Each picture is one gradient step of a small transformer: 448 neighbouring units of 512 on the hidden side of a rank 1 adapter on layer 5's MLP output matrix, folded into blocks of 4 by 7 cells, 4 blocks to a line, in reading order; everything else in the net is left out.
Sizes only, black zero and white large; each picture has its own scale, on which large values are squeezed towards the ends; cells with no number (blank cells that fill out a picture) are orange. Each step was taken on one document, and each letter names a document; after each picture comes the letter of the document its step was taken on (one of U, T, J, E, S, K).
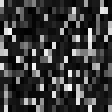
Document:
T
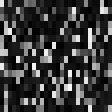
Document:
T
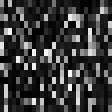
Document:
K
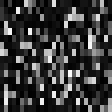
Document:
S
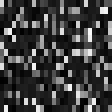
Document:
T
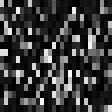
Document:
S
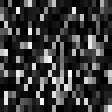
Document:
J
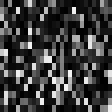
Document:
J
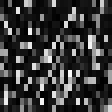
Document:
J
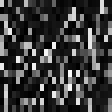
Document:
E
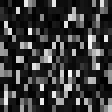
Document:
S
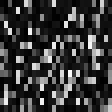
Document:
J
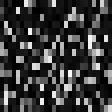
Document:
S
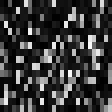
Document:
J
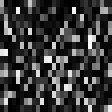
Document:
K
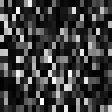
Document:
K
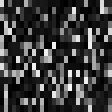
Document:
T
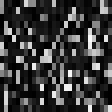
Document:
S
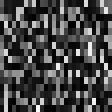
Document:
T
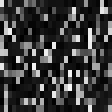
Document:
T
